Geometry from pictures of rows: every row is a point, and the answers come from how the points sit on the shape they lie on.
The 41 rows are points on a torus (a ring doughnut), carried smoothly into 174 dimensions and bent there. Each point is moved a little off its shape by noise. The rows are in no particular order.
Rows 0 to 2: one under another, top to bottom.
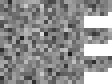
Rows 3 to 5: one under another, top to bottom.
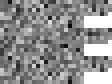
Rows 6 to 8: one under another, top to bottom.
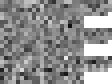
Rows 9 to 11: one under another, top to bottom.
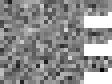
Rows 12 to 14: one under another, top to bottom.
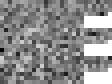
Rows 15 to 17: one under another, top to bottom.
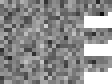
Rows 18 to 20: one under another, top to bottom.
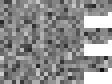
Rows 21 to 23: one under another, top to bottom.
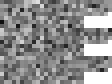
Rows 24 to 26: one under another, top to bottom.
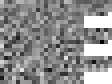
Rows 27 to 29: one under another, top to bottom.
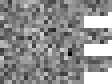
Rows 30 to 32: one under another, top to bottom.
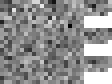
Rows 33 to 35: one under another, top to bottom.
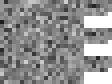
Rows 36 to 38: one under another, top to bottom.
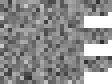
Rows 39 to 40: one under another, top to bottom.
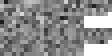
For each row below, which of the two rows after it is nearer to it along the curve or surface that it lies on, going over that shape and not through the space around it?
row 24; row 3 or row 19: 19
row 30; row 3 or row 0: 3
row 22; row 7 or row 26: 26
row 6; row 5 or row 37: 37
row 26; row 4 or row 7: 4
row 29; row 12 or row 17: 12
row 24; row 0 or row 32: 0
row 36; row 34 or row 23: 23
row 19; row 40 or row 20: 40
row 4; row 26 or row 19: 26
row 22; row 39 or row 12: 39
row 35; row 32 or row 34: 32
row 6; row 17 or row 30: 17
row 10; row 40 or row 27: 40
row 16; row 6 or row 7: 7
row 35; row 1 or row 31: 1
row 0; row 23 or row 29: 23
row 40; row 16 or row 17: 16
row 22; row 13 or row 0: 13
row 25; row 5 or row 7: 7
